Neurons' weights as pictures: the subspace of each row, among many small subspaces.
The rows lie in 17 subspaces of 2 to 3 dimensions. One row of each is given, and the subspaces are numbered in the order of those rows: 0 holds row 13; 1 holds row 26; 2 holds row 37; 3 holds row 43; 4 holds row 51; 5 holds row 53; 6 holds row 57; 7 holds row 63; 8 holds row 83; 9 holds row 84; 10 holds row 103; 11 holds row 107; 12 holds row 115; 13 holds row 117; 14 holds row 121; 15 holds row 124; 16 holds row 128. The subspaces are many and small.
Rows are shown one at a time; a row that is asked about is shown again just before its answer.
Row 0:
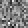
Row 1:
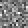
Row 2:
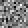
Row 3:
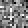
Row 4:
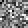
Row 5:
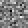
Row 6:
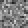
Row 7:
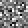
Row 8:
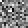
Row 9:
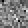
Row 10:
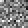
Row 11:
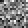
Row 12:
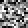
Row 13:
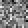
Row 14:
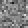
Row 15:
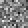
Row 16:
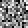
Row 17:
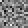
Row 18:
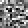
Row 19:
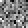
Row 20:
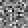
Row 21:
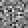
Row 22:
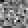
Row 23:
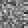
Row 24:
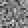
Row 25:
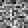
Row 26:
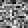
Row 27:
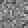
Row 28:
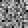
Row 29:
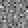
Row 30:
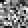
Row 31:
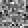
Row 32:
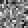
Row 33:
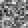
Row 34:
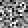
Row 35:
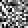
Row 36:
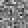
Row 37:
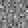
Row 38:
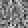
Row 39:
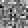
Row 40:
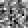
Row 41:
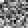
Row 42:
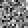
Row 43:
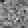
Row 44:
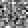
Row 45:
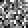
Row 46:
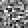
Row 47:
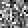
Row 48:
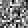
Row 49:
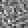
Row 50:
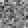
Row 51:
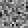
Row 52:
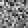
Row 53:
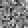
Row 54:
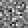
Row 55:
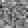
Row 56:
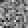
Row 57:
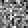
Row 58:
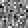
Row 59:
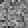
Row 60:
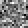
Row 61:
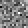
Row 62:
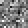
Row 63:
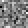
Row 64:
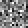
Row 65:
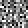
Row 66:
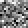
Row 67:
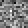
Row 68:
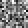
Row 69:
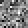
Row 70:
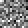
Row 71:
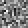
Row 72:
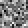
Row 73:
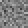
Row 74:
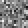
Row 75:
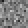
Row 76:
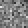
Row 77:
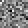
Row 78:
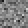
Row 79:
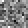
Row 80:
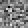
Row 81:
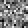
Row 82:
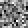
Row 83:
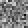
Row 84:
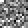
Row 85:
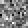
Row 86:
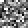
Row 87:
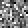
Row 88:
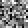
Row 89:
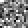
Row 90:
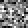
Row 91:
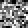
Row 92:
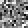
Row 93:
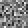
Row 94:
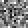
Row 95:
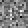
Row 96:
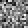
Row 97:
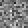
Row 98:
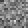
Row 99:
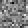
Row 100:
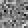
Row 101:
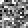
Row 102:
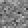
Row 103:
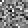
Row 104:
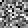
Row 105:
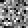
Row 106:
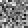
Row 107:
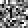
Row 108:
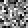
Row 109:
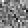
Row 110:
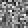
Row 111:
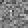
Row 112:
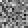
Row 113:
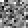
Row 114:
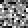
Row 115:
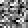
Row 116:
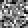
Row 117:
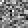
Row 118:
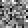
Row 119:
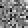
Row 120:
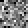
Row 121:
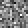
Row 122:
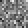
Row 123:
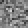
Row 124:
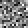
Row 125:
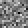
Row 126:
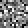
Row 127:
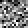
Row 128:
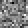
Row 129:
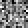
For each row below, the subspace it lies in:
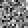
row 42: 5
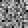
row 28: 3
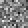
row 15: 5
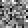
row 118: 0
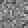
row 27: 13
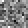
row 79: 12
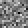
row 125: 15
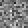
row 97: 1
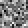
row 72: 14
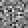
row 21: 13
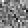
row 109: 3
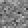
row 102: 15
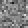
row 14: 16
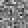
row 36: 14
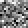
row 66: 15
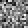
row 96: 8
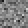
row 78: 9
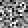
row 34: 4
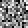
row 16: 3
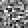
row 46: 11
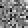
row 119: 9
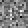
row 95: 16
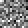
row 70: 9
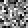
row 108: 6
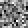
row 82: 1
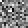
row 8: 8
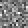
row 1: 1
